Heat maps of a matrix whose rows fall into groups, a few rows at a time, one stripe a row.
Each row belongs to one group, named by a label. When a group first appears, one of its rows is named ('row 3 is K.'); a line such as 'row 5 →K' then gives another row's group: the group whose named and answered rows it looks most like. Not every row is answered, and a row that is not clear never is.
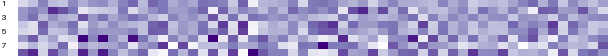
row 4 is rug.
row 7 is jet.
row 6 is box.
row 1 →rug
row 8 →box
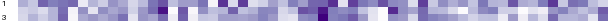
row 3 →jet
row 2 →jet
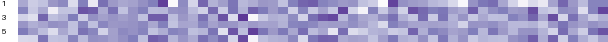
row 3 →rug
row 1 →jet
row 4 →jet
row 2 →box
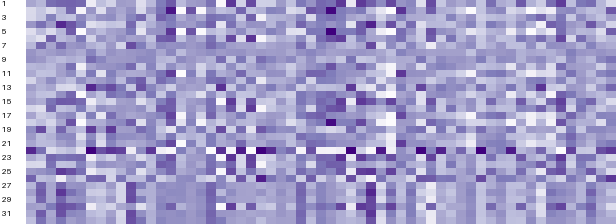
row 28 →rug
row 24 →rug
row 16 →rug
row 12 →rug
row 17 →jet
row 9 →box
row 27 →rug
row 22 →box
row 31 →rug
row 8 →jet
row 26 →box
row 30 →rug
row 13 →box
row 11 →jet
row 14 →jet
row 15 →rug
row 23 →rug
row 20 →jet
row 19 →box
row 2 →jet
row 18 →jet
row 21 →jet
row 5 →jet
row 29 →rug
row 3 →rug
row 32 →rug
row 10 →jet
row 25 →rug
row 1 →rug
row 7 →rug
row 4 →rug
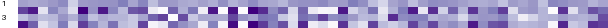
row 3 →jet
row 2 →box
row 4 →box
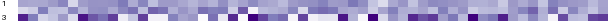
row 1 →jet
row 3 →box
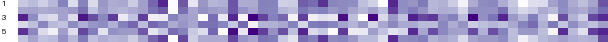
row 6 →jet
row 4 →rug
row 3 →box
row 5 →box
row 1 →jet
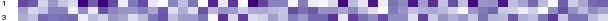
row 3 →rug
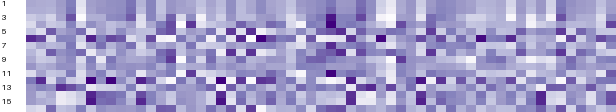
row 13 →rug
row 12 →box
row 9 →jet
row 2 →jet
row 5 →rug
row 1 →jet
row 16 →rug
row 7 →jet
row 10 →jet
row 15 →box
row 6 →box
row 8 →rug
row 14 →box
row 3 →jet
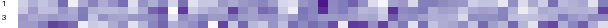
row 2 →jet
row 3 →jet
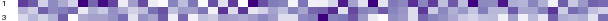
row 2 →rug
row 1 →box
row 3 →jet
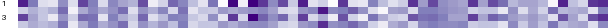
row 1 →box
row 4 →jet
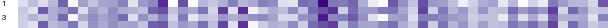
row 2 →rug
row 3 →jet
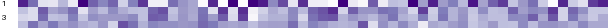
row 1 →box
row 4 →rug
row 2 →rug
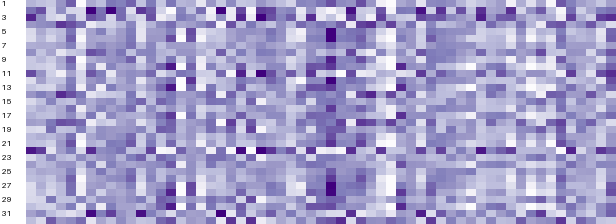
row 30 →jet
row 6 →jet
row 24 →jet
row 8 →box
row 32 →rug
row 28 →jet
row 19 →rug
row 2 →box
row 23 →rug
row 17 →jet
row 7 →jet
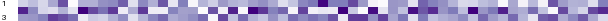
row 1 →jet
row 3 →rug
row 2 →box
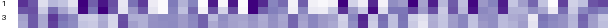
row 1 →box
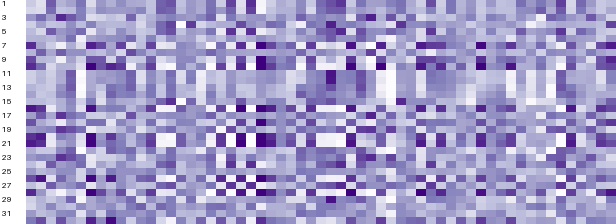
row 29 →jet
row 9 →box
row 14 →jet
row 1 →rug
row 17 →rug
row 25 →jet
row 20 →box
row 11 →jet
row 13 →jet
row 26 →box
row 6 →jet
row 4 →jet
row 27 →rug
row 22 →jet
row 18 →box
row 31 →jet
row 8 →rug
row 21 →box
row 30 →rug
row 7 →box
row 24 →rug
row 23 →rug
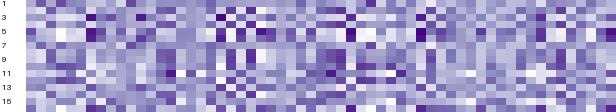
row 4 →rug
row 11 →jet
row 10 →rug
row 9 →rug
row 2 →rug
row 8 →rug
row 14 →rug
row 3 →box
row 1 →rug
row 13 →box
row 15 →jet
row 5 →box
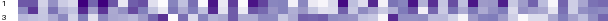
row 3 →jet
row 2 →box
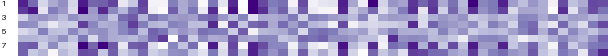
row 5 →rug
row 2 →box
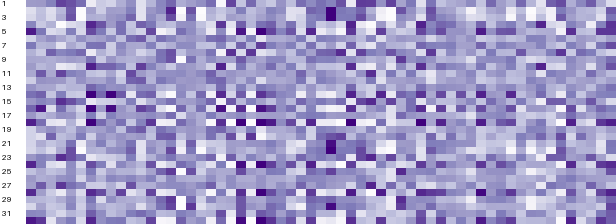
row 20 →rug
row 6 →rug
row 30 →jet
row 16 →box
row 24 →box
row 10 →box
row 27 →rug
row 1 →rug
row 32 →box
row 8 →rug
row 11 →rug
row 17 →jet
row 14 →box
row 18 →box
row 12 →rug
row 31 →box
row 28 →box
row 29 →jet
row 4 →box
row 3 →jet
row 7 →box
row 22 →jet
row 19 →rug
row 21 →jet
